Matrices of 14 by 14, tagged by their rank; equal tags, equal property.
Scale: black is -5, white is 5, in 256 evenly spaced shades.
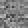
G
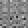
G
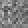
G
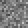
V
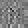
G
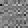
G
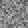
V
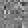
G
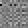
G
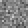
V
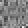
G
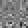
G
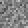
V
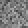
V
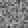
V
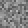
V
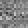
G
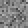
V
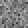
V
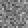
V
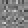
G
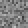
V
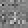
G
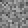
V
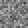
V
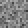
V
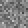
V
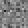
G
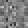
G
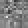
G
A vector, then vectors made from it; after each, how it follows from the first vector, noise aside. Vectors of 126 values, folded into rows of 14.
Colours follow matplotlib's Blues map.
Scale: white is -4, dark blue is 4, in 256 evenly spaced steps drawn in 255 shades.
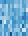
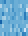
partly zeroed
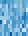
copied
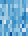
copied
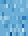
partly zeroed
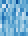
reversed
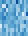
reversed
